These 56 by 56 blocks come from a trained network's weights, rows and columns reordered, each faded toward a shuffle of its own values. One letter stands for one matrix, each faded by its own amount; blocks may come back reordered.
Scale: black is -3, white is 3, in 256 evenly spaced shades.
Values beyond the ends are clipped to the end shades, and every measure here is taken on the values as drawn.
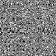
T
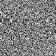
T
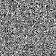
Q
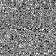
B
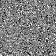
Q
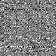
B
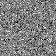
Q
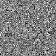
T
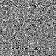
B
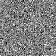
Q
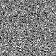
Q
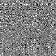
B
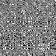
B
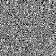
T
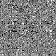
T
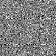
B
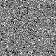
Q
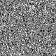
Q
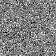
Q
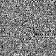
B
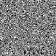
T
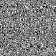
T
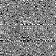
B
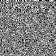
B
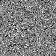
Q
